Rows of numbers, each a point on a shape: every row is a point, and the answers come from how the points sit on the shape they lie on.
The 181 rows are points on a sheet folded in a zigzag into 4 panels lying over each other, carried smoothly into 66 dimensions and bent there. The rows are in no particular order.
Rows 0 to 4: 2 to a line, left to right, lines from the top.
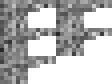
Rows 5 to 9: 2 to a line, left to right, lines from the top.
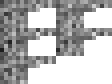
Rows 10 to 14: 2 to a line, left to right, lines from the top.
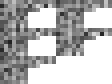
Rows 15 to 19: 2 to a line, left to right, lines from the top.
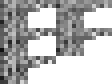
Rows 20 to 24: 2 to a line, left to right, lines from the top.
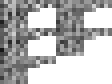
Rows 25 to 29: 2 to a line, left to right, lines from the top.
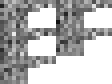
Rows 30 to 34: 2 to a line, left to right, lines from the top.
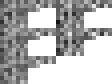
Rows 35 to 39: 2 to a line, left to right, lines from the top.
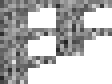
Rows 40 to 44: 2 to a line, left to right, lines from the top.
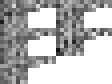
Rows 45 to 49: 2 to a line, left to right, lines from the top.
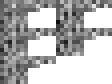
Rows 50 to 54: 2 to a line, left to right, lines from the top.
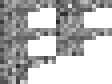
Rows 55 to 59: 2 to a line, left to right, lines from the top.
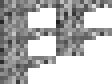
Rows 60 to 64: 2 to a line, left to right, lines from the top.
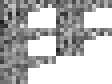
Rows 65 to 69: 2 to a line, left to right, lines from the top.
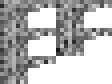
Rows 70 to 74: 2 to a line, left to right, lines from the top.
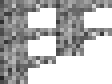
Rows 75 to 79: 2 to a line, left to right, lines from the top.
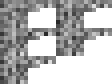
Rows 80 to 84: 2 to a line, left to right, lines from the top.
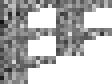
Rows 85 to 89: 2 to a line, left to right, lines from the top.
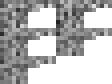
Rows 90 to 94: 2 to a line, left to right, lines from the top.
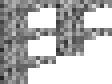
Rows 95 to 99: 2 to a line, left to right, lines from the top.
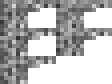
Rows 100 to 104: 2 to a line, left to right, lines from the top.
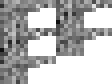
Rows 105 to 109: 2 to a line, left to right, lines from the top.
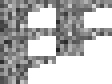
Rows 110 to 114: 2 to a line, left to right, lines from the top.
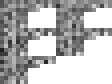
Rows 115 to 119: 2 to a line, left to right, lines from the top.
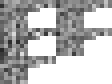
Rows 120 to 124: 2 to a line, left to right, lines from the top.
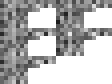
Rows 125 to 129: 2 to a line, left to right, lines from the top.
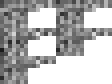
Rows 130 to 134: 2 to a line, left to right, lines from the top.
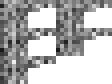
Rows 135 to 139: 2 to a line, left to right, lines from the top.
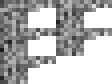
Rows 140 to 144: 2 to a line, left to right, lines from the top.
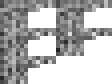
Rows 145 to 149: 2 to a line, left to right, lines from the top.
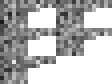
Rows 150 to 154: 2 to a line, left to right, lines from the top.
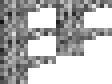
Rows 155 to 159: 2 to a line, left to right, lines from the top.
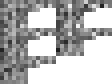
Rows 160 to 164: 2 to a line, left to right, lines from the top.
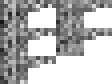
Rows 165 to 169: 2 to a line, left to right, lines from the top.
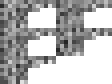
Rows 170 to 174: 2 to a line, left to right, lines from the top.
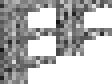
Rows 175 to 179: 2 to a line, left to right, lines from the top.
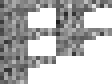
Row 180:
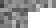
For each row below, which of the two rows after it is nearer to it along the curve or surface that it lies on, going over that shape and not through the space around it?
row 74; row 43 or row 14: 43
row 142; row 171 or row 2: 2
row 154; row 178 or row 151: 178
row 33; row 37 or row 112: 112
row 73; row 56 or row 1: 1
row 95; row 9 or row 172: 172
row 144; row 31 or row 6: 31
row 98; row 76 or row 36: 36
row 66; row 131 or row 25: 25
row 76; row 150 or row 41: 150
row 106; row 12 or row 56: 56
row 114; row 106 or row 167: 167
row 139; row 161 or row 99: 161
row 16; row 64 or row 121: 64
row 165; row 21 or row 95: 21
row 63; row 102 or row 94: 94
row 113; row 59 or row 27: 59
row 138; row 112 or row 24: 24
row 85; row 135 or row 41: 135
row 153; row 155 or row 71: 71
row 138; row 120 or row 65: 65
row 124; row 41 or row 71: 41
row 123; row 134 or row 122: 134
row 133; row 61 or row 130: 61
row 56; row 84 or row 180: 84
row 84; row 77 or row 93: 93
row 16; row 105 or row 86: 105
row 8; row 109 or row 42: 42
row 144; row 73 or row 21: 21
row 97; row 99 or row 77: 99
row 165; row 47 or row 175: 175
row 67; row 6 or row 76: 6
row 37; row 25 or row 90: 25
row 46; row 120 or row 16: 120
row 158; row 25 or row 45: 45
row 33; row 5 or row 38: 38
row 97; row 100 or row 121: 100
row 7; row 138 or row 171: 171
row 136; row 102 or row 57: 57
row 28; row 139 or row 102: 139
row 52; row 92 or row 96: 92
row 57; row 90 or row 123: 123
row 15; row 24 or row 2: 2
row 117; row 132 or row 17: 132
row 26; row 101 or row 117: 101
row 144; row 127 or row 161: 161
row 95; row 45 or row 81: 45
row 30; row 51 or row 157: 157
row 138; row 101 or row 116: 116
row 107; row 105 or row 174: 105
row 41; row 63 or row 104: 104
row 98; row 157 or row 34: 34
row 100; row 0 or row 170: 170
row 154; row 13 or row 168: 13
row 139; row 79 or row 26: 26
